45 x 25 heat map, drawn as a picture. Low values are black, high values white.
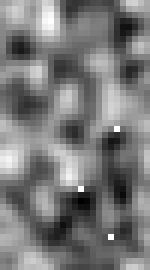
Grain: blotchy. Odd rows or columns: none. Lone odd cells: 3, each higher than its neighbours. Mirror symmetry: none. Ninth with the lowest average: bottom middle.
